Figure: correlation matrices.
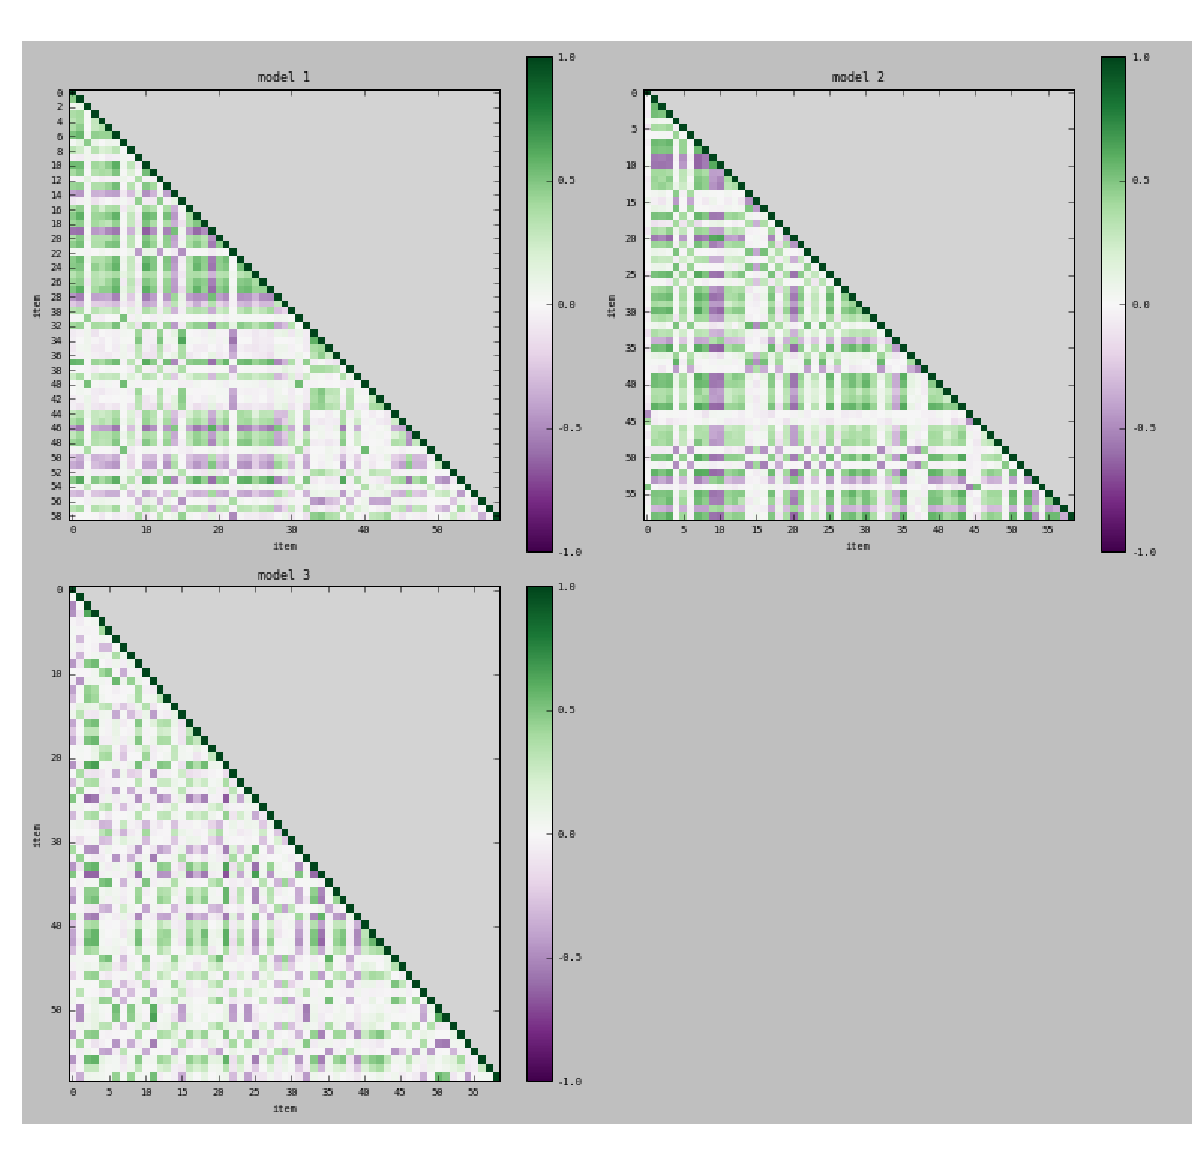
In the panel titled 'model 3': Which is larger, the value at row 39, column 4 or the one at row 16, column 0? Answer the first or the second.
the first
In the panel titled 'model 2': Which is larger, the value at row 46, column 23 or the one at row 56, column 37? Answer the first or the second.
the first
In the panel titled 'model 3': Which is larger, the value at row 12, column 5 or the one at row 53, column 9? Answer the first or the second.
the second
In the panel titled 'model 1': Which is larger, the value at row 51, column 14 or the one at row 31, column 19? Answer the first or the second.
the first
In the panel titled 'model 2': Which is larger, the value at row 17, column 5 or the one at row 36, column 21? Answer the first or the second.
the first
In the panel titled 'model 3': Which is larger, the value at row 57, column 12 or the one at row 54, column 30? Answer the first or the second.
the first
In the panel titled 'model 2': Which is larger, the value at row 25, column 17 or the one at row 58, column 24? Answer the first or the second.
the first
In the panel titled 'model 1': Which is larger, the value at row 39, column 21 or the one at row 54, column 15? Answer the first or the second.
the first
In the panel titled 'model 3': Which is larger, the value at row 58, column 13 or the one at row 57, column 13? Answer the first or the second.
the second
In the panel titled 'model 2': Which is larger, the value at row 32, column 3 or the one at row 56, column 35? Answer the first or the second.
the second
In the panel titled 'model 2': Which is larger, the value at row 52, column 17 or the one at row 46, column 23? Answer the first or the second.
the first
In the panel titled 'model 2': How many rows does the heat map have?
59
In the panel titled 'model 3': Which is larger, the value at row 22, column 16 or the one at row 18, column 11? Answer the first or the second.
the second
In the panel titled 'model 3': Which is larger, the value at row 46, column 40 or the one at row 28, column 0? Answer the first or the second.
the first
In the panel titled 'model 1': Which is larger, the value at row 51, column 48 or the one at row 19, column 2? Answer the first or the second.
the second
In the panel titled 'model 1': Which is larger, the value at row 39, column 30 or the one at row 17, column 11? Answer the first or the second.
the second
